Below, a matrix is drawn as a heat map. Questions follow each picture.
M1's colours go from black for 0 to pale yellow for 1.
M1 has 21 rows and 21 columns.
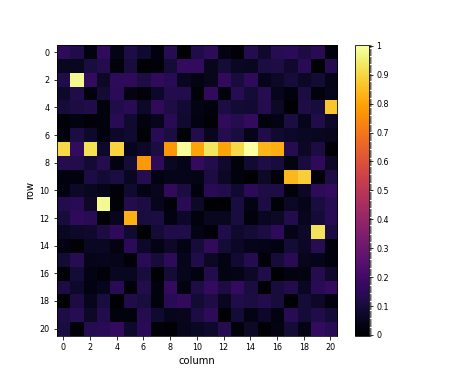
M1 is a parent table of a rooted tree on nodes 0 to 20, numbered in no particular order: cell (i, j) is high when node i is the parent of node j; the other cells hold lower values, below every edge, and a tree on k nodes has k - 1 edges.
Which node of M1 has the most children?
7
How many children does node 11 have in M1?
1
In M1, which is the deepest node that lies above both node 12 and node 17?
7
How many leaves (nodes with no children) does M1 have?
13
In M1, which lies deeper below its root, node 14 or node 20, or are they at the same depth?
node 20
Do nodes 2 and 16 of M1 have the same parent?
yes
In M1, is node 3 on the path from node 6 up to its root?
no
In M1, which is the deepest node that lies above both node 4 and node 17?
7
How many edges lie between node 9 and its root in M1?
1
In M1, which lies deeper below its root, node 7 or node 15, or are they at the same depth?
node 15
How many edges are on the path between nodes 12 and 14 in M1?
2
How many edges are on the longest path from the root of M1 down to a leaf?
2
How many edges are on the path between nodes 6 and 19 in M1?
4
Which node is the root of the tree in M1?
7
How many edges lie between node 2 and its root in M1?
1
